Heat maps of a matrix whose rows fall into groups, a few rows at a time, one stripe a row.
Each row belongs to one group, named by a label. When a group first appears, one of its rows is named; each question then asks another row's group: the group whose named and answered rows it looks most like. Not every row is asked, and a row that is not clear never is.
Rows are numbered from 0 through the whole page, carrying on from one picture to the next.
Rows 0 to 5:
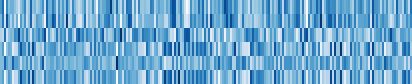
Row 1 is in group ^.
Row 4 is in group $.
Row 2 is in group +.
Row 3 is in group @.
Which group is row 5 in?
@
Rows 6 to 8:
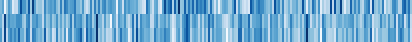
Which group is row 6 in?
@
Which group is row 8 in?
+
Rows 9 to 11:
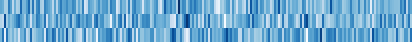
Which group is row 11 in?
^
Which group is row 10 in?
+
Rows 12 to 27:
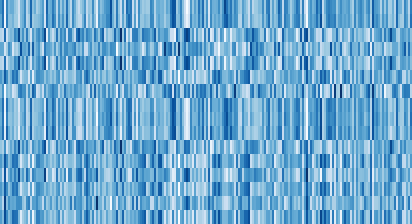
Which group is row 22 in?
+
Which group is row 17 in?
$
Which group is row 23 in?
$
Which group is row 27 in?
$
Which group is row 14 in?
+
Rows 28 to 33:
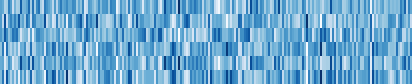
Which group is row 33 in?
^
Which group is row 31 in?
^
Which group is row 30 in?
$
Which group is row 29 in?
+
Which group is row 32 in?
@
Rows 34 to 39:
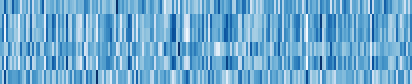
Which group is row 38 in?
^
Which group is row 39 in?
+
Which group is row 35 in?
^
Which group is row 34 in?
$
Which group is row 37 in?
@
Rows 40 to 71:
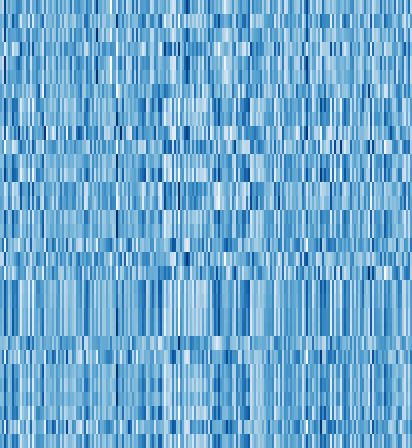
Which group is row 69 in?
$
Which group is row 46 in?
@
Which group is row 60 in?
$
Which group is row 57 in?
^
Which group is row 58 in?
+
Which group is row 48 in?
$
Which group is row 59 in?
@
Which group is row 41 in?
$
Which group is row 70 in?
^
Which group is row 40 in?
+
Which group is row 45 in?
+
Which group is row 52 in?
$
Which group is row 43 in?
@
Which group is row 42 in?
+
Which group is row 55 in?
$
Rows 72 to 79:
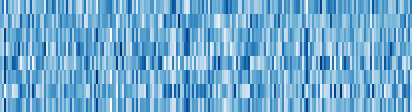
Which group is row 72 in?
^
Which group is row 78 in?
@
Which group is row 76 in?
$
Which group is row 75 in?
+
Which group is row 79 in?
+
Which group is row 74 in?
+
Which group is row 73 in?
@
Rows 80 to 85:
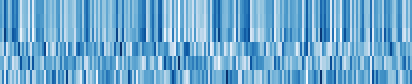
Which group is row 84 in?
@
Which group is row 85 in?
^
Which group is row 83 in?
+
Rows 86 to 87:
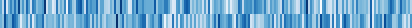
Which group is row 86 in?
+
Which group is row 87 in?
$
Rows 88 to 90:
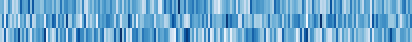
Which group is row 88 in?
@
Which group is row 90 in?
+
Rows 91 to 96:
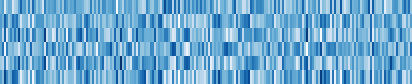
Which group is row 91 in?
@
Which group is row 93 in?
+
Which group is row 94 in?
^
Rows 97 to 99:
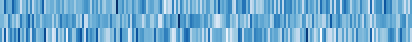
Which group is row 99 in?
+
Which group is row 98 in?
@
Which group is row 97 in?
$
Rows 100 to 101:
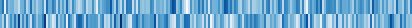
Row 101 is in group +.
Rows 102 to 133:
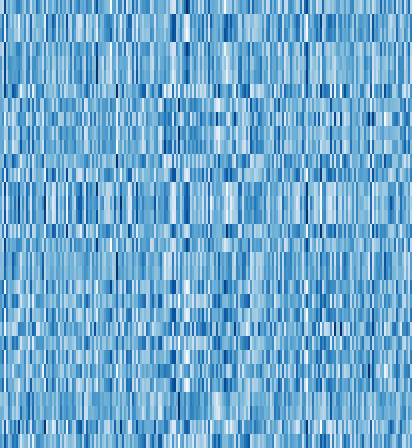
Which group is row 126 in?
$
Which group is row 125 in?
@
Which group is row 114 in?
^
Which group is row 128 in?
@
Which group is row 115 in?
+
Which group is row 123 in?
$
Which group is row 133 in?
$
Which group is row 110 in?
@
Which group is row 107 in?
+
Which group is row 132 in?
+
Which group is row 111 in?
@
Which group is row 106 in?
+
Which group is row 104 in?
^
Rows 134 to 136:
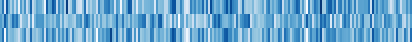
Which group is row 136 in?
^
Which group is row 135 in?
$
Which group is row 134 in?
^
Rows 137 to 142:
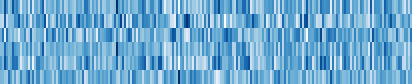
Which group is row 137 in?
$
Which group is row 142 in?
@
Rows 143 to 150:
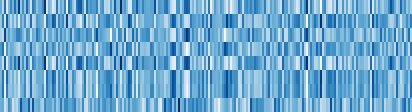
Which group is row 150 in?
@
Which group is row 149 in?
^
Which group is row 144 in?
^
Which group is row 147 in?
+
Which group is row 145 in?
+
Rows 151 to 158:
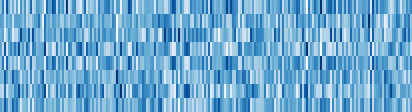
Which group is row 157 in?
+
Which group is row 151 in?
^
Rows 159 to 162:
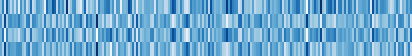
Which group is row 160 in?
+
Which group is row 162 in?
+
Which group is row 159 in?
^
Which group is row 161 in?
^
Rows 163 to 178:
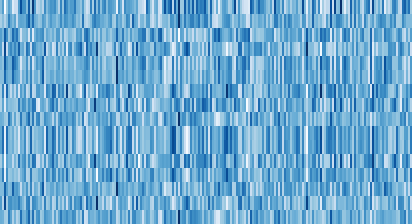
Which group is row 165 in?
$
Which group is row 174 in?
@
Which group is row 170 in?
@
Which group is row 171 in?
@
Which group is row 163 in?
@
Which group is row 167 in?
$
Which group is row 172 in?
^
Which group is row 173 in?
^
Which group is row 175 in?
^
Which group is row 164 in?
@
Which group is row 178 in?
@
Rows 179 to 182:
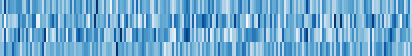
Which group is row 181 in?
+
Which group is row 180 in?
@
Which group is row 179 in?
+
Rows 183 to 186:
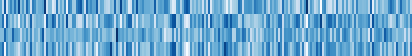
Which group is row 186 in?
^
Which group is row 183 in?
+
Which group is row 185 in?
$
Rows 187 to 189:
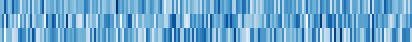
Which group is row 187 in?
$
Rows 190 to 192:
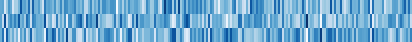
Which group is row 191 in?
+
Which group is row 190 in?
@
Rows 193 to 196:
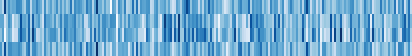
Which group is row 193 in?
+
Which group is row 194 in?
@
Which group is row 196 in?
+
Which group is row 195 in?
@
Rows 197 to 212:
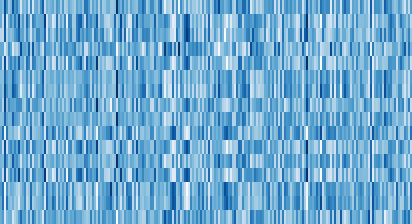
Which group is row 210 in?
^
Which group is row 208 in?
$
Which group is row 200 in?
@
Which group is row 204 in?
+
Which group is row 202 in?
$
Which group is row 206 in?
^
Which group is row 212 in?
@
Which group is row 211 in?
^
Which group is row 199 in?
+
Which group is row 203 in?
$
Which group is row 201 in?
+
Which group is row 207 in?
+
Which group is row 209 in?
+
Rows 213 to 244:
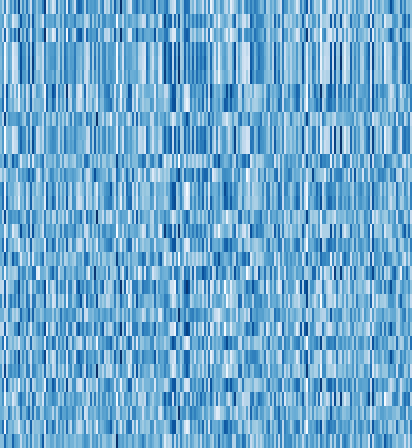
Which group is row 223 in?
@
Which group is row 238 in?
+
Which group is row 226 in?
^
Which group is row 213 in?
+
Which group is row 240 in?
^
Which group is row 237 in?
^
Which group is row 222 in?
@
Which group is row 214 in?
@
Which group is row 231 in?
$
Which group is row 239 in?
+
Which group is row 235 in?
@
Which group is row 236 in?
+
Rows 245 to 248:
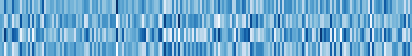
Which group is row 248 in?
@
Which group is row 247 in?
$
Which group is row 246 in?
@
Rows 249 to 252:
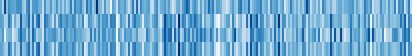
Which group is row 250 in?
@
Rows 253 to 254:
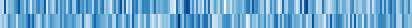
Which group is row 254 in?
@
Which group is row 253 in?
+
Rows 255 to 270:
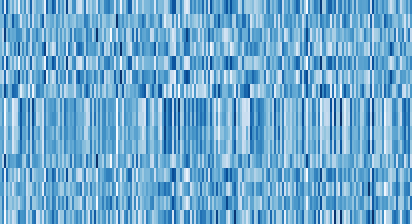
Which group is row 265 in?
@
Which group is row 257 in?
+
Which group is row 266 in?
+
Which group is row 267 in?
^
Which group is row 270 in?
@
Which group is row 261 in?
$
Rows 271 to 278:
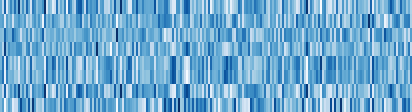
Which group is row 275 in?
^
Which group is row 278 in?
@
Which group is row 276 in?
^
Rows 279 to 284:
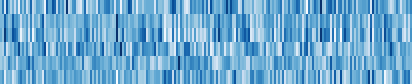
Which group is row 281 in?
$
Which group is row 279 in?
^
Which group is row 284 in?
@
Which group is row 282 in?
+
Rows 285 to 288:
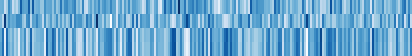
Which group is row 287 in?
^
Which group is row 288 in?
^
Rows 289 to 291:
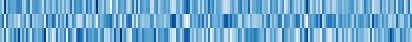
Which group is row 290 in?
^
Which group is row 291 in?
+
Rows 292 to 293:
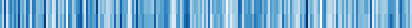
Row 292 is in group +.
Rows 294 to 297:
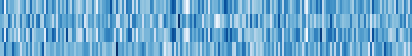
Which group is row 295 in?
@
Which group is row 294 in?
^
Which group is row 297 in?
$
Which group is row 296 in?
^
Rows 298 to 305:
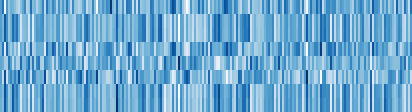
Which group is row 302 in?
@
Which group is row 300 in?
$
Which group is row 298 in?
^
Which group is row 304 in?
$
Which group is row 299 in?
$
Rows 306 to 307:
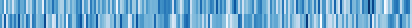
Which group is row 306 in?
@
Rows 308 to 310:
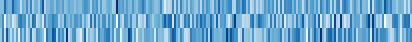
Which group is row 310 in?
^
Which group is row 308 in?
$
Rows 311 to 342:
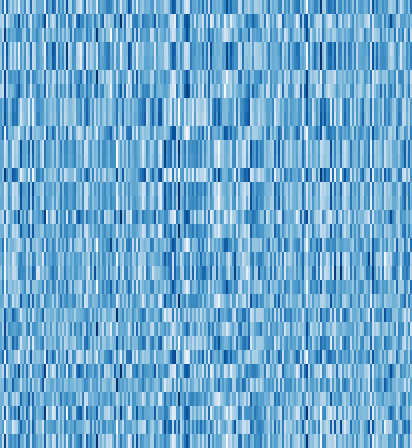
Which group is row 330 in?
@
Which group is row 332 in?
@
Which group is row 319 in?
$
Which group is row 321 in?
@
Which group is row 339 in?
@
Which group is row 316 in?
+
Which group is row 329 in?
@
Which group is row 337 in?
+
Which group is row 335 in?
$
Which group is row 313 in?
+
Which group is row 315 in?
^
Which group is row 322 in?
@
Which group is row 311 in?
^
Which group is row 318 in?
$
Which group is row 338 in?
$
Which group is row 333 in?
$
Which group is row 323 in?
$
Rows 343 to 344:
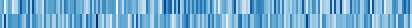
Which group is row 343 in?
@
